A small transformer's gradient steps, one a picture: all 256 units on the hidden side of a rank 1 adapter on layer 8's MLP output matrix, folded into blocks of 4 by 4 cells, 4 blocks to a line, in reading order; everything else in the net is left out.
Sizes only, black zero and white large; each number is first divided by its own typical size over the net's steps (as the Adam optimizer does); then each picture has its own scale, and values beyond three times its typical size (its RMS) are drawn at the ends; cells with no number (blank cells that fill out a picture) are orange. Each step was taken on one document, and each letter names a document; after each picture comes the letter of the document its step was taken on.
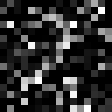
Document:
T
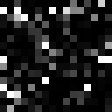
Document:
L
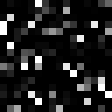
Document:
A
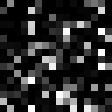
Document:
T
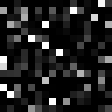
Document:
L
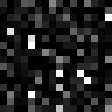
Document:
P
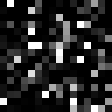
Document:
T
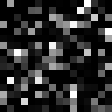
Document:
T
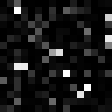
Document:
L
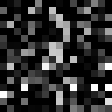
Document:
T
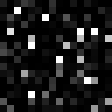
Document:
P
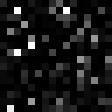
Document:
P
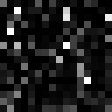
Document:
P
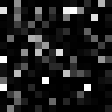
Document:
L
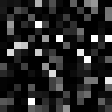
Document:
P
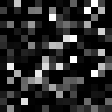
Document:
T
